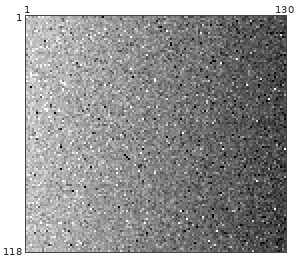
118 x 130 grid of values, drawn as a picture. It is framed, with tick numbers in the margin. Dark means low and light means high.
Average level on the scale: 50%. Slope: up to the left. Odd rows or columns: none. Stripes: none. Grain: fine.
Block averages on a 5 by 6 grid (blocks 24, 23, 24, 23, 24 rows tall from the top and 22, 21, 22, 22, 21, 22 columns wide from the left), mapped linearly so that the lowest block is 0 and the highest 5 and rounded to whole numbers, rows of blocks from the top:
5 4 3 2 1 0
5 4 3 2 1 0
5 4 3 2 1 0
5 4 3 2 1 0
5 4 3 2 1 0
